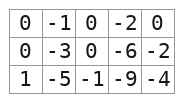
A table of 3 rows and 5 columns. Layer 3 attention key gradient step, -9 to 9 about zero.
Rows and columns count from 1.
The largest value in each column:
1 -1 0 -2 0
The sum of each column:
1 -9 -1 -17 -6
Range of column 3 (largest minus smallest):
1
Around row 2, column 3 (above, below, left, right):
0 -1 -3 -6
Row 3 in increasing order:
-9 -5 -4 -1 1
